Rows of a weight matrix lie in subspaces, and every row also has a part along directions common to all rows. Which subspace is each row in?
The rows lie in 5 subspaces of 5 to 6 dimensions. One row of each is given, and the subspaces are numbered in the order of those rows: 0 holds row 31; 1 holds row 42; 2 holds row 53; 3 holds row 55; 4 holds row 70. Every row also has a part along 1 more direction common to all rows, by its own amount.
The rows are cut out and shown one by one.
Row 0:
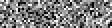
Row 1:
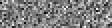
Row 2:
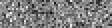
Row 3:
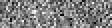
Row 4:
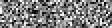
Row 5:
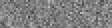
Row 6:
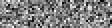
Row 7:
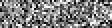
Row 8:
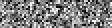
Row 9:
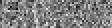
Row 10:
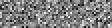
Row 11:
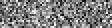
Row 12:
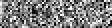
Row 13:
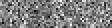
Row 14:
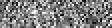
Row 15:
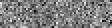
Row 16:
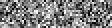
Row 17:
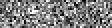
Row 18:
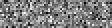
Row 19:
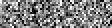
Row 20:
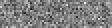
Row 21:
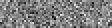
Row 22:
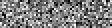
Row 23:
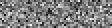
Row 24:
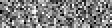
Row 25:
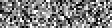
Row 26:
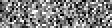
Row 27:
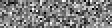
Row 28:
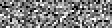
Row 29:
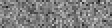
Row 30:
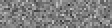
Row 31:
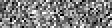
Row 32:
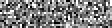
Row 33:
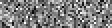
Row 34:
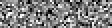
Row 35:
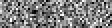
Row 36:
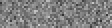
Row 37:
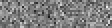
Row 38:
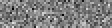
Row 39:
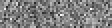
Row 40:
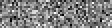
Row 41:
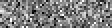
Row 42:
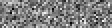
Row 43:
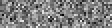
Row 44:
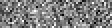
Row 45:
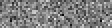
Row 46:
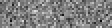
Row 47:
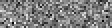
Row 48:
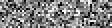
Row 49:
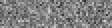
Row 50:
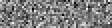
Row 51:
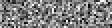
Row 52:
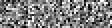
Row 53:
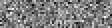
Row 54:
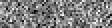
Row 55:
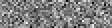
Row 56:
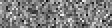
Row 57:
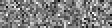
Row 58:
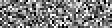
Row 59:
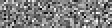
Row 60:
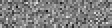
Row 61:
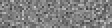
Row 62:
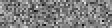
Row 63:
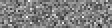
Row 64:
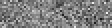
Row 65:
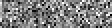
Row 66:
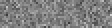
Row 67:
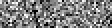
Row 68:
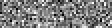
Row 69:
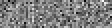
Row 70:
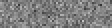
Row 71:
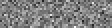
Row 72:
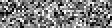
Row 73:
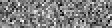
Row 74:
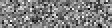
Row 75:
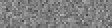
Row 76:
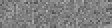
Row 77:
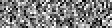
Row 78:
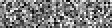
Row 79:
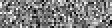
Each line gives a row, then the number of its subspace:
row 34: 2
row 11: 2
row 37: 3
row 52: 1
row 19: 1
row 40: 3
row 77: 2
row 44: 3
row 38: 1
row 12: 1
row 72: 3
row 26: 4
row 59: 0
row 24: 0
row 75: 2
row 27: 1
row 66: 3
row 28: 2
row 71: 3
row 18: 4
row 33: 0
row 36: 0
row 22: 2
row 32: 4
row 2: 2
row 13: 3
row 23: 2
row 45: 3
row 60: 1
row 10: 0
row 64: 2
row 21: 0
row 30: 2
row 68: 4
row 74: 2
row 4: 4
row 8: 3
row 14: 0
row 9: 1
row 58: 2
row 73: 3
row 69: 1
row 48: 3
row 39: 0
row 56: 2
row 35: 4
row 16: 3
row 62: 4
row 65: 1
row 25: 0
